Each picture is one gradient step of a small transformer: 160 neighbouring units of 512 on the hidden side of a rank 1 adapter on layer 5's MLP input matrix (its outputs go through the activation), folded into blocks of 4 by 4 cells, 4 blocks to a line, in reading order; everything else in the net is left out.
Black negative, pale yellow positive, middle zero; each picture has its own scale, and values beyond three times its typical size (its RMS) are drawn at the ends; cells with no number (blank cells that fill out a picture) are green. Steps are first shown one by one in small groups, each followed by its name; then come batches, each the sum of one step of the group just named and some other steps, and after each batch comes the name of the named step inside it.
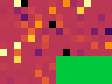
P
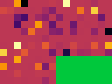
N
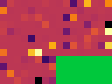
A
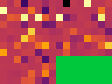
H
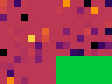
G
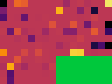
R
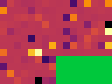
A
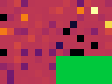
P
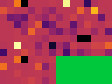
N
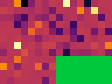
N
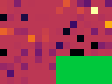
G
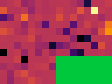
H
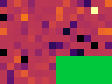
R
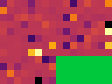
A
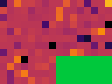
R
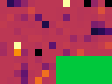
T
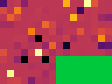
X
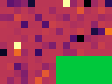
T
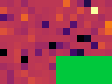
T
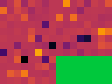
X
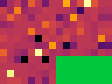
X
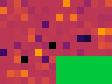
X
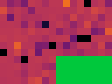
T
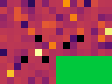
X
